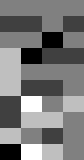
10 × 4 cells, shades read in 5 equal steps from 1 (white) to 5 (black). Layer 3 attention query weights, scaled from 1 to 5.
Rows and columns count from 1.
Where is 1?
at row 7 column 2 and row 10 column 2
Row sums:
12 15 14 15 11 13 10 11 12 11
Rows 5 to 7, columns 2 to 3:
3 3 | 4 4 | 1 3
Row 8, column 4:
3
